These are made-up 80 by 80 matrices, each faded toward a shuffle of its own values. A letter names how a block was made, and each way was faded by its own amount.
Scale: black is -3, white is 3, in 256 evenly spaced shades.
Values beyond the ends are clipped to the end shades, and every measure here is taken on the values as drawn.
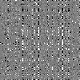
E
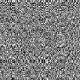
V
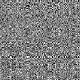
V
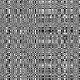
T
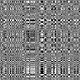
T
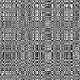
T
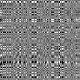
T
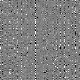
E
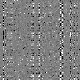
E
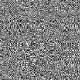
V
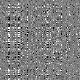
E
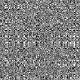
V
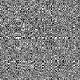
V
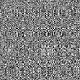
V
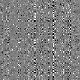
E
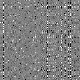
E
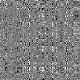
E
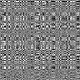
T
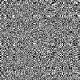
V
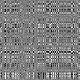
T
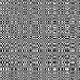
T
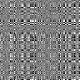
T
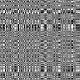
T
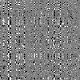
E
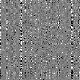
E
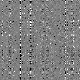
E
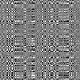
T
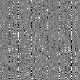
E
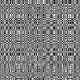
T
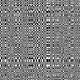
T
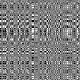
T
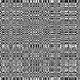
T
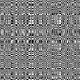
T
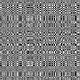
T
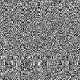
V
